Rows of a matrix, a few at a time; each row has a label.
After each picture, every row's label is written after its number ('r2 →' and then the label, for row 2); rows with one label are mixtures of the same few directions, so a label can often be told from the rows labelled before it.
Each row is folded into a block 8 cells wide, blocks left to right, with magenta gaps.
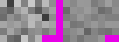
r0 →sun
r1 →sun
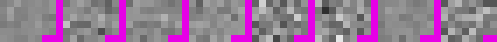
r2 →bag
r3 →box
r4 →box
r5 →sun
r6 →sun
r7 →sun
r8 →sun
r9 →box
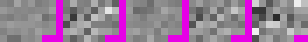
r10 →sun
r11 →box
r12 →sun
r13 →box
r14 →box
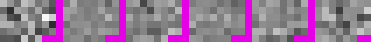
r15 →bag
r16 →sun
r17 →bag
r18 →box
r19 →bag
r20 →bag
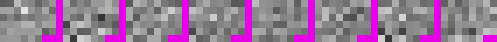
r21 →bag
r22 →box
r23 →box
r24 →box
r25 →bag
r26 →box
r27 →box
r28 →bag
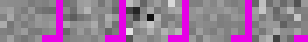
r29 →box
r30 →bag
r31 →box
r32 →box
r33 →sun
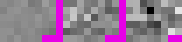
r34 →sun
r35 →box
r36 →bag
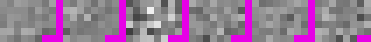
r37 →bag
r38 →box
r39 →bag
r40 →bag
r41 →box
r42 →bag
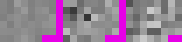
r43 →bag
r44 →box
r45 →bag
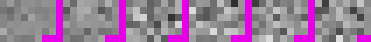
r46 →box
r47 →sun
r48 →bag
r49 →sun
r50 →bag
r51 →sun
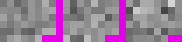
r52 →bag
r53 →sun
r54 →sun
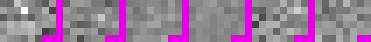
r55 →bag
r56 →box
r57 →bag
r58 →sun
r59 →box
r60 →sun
